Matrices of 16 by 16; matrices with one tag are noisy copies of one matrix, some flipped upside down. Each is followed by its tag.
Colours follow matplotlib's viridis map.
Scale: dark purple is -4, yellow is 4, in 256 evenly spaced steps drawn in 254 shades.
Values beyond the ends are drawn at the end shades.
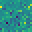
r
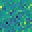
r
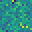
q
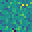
q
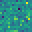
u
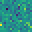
r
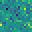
r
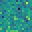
u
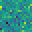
r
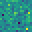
u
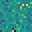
q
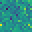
r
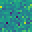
r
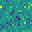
r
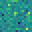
u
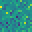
r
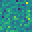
u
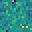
q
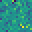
q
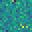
q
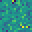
q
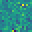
q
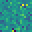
q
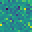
r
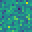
u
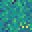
q
